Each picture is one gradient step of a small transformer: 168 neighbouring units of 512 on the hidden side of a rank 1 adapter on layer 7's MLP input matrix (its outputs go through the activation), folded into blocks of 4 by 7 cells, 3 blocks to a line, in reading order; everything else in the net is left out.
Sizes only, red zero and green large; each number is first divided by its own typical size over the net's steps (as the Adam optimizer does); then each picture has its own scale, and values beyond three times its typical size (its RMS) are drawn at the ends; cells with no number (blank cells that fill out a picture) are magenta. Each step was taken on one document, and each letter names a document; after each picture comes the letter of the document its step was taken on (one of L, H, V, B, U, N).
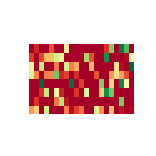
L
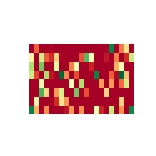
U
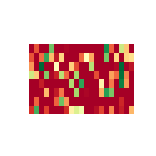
L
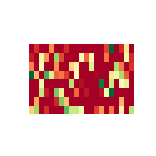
L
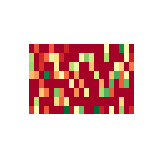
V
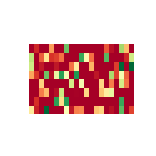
V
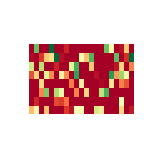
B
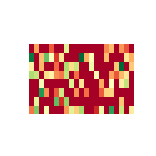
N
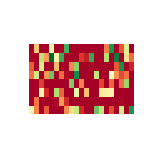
B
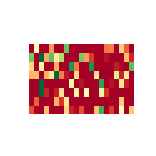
V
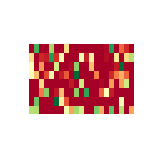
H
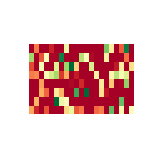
N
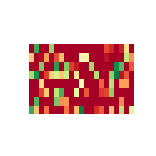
N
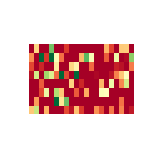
H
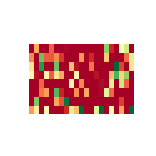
V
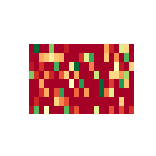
B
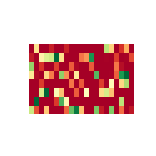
B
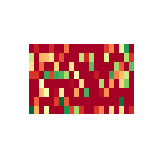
V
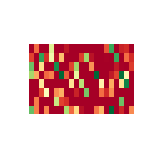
U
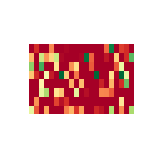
U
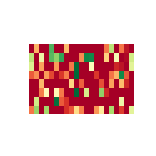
H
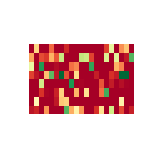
H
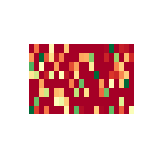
H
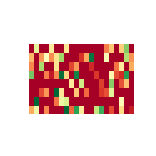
L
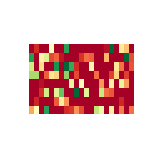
N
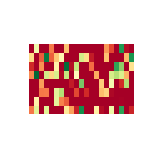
N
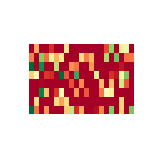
U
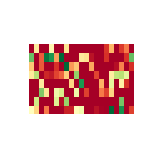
N
